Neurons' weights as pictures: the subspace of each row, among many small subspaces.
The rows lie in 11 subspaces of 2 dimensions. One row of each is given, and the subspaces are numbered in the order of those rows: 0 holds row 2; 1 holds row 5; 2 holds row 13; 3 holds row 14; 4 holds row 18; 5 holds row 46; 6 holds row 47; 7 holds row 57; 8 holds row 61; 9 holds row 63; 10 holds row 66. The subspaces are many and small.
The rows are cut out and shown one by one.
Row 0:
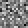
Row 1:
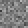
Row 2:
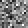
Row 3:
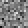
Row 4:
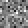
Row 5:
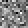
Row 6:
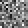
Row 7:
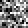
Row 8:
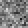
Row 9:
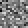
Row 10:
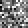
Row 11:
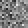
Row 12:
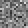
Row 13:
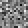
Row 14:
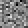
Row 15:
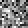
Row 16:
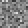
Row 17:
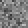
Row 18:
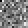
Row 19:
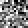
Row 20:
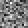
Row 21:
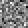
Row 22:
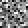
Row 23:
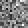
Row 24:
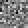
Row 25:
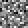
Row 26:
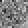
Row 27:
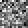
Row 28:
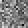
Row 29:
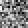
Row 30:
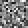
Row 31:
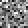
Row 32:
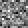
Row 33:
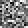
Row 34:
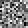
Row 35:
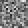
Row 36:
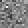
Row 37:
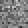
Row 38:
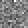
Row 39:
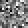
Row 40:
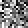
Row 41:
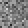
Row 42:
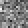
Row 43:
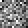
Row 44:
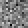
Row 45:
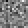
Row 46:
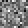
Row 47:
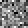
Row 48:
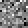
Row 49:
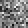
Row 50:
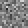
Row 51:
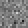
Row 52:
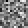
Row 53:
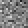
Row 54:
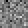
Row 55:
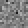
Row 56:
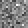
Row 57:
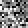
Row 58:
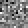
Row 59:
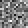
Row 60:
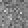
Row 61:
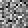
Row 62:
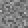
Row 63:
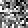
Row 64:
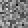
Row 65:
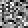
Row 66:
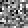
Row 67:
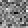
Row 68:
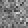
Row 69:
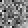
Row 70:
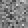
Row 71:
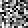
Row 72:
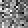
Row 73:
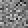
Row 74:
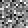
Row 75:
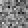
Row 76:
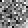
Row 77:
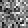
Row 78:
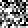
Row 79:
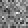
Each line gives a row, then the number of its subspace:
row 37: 7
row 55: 10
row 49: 9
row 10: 7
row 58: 10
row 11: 6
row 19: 7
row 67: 10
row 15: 6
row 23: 6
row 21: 3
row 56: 0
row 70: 0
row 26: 4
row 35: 5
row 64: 6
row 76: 4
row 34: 8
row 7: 10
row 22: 1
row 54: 8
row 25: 1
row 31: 1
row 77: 9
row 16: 1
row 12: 8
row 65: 3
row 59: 8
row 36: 0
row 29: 7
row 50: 5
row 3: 6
